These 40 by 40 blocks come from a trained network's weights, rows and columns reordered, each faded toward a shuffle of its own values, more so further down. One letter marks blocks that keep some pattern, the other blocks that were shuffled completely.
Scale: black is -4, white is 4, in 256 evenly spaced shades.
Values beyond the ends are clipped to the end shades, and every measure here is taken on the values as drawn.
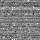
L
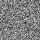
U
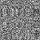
L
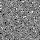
U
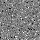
U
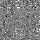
L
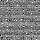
L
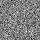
U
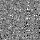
L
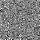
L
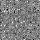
L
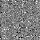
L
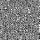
L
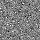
U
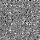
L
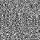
L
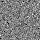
U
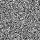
U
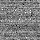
L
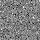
U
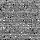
L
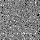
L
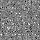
L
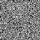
L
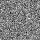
U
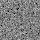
U
